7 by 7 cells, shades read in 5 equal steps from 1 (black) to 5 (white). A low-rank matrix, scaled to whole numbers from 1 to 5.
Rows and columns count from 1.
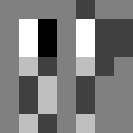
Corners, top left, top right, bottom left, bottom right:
3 3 3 3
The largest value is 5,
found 4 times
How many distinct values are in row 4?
3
